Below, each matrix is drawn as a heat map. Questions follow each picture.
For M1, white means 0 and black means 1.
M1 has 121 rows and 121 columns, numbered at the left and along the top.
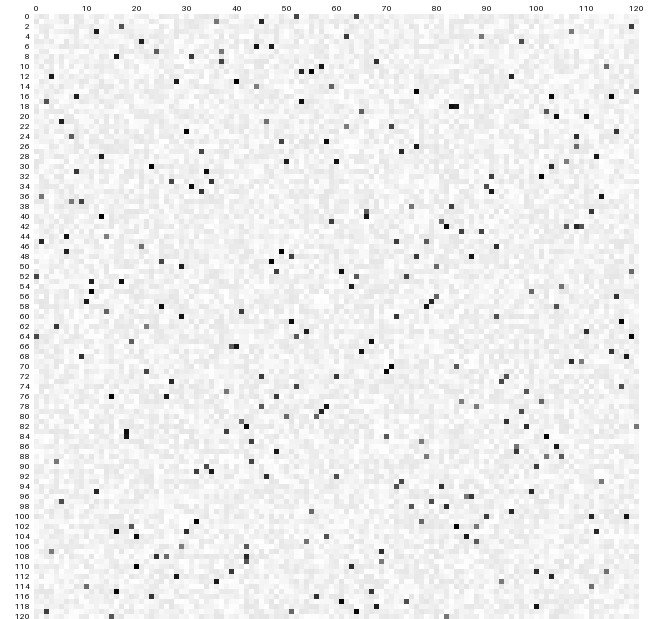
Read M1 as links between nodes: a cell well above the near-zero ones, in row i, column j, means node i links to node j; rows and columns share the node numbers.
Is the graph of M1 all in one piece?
yes
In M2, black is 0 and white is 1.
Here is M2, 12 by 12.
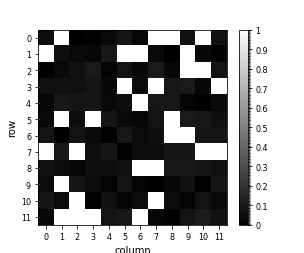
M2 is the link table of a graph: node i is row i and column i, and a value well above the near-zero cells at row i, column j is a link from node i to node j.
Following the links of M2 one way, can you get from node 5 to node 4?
no
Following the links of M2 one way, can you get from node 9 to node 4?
no
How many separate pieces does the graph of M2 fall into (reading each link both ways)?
1
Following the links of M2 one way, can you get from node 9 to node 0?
yes
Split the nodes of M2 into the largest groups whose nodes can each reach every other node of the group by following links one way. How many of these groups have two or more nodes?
1
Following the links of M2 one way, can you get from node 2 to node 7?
yes
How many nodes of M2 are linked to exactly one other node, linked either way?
1
